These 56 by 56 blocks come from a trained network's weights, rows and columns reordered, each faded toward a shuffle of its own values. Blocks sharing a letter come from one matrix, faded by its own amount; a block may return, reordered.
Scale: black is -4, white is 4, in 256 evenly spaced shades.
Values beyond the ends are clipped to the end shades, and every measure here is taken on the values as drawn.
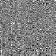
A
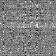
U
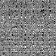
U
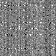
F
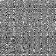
U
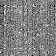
F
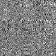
A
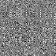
A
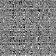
U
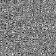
A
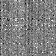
F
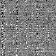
U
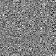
A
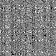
F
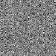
A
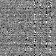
U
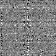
U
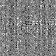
F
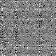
U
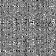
F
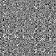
A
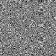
A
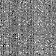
F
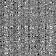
F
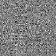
A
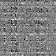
U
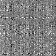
F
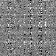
U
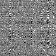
U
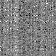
F
